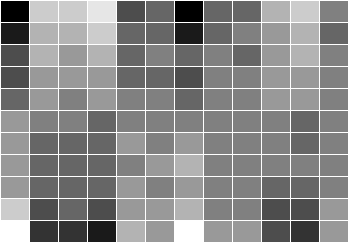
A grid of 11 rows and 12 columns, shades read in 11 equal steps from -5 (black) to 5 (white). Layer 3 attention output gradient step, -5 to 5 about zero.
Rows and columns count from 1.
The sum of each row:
0 -2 3 -1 2 -1 -1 1 -2 -1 1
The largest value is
5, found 2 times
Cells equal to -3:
3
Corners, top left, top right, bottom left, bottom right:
-5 0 5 1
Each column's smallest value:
-5 -3 -3 -4 -2 -1 -5 -1 -1 -2 -3 -1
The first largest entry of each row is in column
4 4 2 2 2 1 1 7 1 1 1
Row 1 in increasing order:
-5 -5 -2 -1 -1 -1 0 2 3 3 3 4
